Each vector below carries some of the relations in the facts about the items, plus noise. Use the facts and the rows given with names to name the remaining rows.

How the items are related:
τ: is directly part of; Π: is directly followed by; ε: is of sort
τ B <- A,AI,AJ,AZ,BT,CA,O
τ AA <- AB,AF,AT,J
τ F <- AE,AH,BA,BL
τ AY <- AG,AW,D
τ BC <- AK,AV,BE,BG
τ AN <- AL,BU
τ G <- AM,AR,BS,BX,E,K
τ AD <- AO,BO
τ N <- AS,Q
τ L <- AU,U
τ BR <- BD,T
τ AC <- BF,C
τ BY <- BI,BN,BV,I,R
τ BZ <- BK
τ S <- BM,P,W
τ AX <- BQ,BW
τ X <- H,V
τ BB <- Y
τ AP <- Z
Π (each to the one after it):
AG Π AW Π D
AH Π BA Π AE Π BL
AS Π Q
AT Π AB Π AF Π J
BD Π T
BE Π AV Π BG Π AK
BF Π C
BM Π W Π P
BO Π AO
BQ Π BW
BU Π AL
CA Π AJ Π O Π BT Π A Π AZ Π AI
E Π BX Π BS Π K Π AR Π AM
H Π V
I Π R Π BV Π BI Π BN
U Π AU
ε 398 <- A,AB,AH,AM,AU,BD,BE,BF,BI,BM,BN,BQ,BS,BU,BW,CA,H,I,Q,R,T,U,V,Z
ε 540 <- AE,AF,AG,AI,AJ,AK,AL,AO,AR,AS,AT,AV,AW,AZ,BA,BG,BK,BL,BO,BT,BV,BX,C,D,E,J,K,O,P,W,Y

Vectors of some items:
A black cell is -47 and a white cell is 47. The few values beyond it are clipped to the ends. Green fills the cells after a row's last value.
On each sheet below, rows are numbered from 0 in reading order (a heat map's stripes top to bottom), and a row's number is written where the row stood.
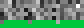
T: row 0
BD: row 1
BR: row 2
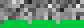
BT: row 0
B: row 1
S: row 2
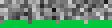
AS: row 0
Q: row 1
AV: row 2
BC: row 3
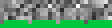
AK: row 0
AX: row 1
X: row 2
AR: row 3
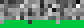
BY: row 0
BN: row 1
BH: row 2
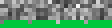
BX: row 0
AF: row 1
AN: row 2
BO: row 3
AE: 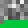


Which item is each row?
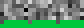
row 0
Z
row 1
K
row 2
I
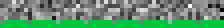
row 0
AJ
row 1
BE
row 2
N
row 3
AL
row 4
E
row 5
AG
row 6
AA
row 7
U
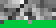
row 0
AI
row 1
BU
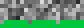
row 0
AT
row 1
O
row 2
AY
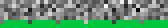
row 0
P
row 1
A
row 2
D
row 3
AD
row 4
AM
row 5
AW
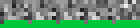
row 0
R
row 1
H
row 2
V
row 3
BM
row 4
BA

